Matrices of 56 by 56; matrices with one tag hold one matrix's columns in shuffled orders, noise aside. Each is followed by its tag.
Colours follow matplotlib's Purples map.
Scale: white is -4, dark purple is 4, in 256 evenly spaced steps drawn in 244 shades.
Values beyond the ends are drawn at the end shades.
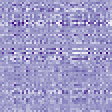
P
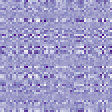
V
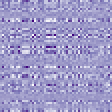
V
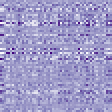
P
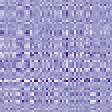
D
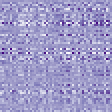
P
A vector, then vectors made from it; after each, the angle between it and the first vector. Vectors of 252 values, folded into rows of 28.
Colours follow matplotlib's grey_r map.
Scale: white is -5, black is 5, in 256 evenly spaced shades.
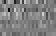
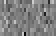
orthogonal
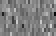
orthogonal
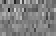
nearly parallel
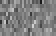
partly opposed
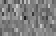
partly aligned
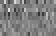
nearly opposite
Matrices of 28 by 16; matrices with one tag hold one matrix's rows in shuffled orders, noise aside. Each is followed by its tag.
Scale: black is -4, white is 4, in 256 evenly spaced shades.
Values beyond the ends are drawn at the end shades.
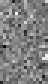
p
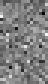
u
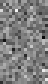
p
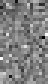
u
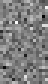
p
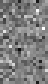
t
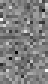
u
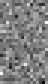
u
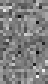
t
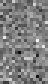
t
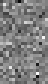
t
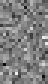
p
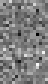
t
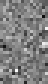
p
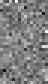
p
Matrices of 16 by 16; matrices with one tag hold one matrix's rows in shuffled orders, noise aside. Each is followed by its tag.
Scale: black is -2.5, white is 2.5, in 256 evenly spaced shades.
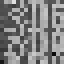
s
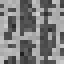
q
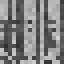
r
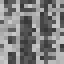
q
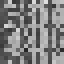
s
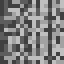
s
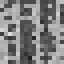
q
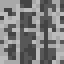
q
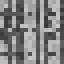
r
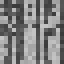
r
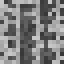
q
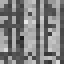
r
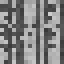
r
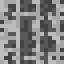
q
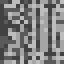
s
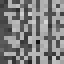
s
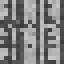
r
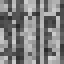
r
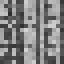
r
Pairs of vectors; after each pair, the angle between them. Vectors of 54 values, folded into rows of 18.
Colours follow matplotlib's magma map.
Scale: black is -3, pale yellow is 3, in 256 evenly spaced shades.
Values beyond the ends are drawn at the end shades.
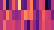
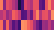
partly opposed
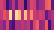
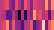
partly opposed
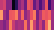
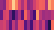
nearly opposite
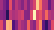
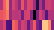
nearly opposite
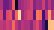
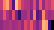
nearly opposite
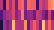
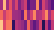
nearly opposite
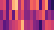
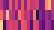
orthogonal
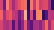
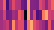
nearly opposite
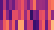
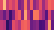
orthogonal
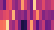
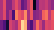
nearly opposite
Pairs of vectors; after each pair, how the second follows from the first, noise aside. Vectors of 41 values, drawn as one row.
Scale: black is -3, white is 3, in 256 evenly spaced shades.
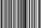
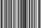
copied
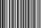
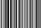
negated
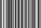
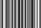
reversed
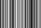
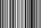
copied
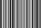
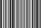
copied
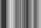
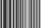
sign-scrambled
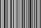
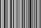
copied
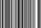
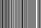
partly zeroed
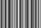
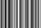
copied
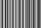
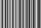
copied
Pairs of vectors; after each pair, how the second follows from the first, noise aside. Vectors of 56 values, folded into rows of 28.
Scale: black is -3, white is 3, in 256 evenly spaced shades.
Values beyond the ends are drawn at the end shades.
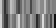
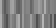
shrunk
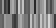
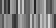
copied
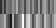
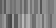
shrunk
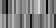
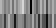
wrapped around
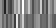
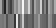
copied
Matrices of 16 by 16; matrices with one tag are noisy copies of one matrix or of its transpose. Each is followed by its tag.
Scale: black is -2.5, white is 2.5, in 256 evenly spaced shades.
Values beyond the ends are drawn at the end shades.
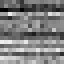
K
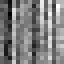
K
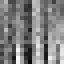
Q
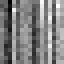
K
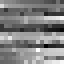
Q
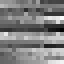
Q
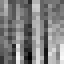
Q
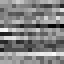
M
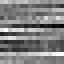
M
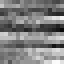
Q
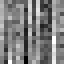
M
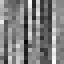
M
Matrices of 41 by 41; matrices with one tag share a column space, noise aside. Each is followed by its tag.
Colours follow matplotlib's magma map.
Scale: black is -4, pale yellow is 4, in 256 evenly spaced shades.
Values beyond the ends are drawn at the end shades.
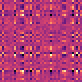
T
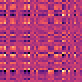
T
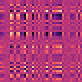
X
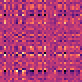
T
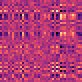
X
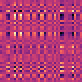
X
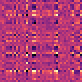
T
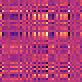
X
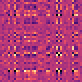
T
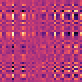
X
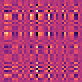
X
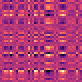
T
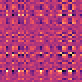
T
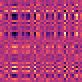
X
